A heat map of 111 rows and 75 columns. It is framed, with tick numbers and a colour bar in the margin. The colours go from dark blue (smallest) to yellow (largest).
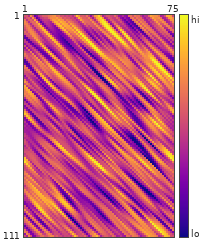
On average the colour sits 50% of the way up the scale. The values follow a bell shape. Streaks slant down to the right. The halves do not mirror each other. No single row or column stands out from its neighbours.
